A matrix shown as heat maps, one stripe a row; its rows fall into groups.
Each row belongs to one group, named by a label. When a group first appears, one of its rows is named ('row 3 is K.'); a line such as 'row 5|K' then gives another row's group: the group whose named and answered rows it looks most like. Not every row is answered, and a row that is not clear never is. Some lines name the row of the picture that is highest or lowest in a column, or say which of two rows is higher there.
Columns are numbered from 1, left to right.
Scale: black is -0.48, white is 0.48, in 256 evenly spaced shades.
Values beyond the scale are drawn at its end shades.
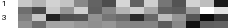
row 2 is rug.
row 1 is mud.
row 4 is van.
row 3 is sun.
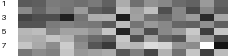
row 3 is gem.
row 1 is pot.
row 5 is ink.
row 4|pot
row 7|mud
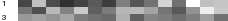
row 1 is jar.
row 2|rug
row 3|mud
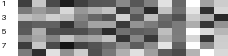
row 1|jar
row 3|mud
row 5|jar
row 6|ink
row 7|jar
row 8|rug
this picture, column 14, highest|8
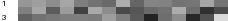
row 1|mud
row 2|sun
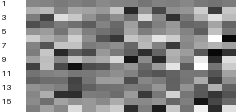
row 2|ink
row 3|rug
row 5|mud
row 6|mud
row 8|sun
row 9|ink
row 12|gem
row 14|sun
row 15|van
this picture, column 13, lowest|15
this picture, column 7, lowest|6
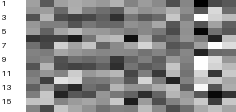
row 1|van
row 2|mud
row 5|van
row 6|gem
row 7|rug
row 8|van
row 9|jar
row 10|jar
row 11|ink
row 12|rug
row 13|jar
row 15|ink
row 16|rug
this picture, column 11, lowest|12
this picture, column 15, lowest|14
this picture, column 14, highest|7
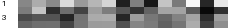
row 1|ink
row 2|sun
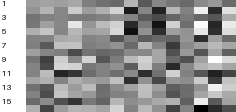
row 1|mud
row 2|ink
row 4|ink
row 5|ink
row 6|van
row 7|rug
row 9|rug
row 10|rug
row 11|sun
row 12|ink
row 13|rug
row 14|rug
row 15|jar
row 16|van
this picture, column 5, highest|9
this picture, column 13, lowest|16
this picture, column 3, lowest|11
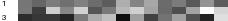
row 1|pot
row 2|rug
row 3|gem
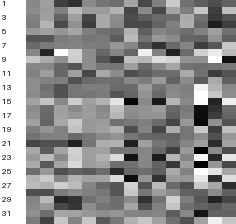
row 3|sun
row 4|sun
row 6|pot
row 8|rug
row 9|mud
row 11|sun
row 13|jar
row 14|jar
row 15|ink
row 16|van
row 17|van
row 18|van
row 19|ink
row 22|van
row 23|ink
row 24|van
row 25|jar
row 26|ink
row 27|mud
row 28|pot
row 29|sun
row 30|sun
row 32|rug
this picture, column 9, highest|8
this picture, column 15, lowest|9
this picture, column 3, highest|8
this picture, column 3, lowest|29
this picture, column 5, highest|32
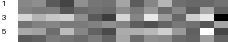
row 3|mud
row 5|mud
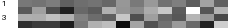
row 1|pot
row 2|jar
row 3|mud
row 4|gem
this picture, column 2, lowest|4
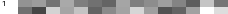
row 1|mud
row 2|rug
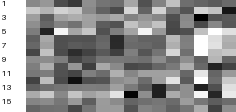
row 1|sun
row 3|van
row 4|pot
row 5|rug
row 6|jar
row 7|jar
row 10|sun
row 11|jar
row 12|jar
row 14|ink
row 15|sun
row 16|gem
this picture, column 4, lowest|12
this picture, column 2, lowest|5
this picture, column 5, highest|5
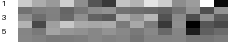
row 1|mud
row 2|gem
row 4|van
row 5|van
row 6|sun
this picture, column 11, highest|1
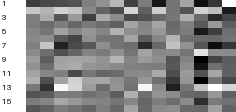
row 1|gem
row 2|mud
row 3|sun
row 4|pot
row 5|van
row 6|sun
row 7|sun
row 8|jar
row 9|van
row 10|van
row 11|pot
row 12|van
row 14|pot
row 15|van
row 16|pot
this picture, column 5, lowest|3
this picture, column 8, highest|2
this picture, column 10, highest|2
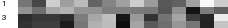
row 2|van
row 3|gem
